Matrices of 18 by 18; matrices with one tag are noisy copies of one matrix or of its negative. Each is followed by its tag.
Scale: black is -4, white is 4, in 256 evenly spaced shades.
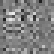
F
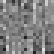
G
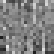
G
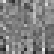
G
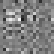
F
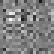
F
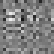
F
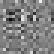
F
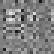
F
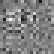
F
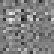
F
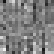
G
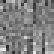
G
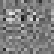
F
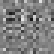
F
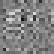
F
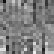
G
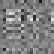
F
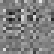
F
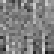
G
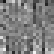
G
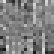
G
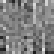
G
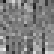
G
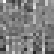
G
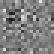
F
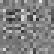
F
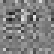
F
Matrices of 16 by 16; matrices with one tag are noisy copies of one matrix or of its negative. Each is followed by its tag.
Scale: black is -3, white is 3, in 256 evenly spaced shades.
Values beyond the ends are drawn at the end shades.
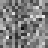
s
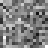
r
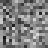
r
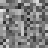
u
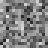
u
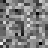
u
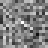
r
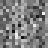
s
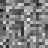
u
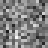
s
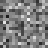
u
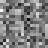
u
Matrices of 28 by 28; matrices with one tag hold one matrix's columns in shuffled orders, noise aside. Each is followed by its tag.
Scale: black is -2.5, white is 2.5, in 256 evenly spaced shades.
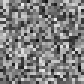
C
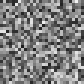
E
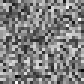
C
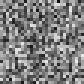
C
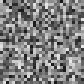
C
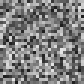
C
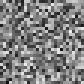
E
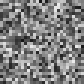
C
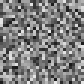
E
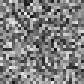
E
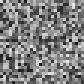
C
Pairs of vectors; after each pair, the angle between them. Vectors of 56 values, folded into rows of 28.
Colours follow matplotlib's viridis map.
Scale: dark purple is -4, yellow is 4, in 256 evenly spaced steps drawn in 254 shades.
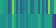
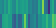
partly opposed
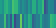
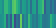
nearly parallel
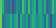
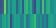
partly opposed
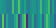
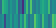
orthogonal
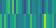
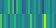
nearly parallel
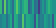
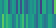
orthogonal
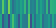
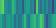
orthogonal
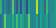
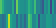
orthogonal
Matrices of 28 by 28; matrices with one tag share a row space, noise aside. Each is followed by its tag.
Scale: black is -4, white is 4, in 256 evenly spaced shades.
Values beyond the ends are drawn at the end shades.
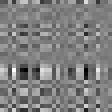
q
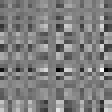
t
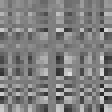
t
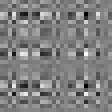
q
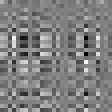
q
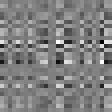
t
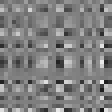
t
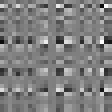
t
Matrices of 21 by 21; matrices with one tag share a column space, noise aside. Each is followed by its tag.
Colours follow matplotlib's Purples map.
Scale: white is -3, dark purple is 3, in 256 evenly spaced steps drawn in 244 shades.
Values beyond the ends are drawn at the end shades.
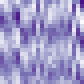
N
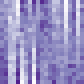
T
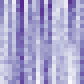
T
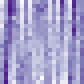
T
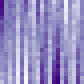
T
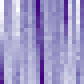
T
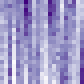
T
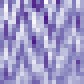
N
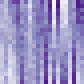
T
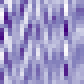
N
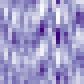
N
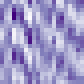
N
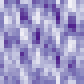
N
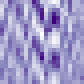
N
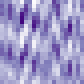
N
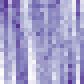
T
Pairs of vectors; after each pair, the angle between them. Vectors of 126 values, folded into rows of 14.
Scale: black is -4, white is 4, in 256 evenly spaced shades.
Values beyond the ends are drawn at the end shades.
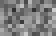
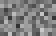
orthogonal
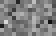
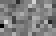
nearly parallel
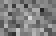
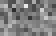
partly opposed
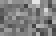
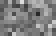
partly aligned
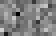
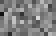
partly aligned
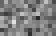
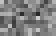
nearly opposite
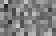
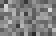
nearly opposite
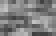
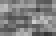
nearly parallel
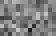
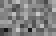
partly aligned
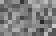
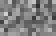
orthogonal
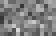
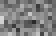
nearly opposite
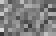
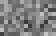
nearly parallel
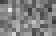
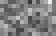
partly opposed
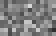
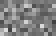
partly aligned
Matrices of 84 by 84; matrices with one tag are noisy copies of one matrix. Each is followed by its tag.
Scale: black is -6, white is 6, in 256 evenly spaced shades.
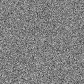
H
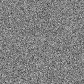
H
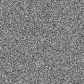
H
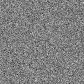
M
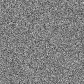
M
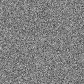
H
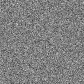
M
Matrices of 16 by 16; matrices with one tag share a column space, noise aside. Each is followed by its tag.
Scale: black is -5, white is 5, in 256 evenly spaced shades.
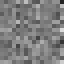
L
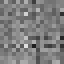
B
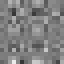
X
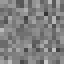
X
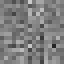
B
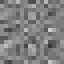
L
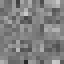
X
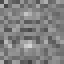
L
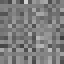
B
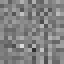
B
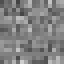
X
